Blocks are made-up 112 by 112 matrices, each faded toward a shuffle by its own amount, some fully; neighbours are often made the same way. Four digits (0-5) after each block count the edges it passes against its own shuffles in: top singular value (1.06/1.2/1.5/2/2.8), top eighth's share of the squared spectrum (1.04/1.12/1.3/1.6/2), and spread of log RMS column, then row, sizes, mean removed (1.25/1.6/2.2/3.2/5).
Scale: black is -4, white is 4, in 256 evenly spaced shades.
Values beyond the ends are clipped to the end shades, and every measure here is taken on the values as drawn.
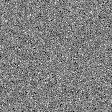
0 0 0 0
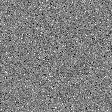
0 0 0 0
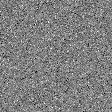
0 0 0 0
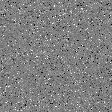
1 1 0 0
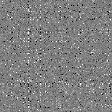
4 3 2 2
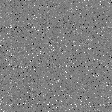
3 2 0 1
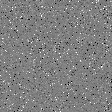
1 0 0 0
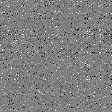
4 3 1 2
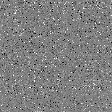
3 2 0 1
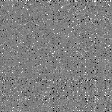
4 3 2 2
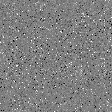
3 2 1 1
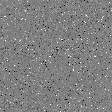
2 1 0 0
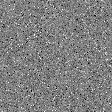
1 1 0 0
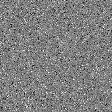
2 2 0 0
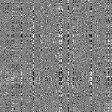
5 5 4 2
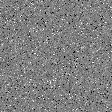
0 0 0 0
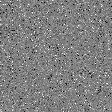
3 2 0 0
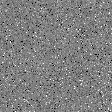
2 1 0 0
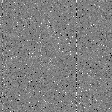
4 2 1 0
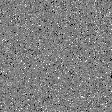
2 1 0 0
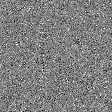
2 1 0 0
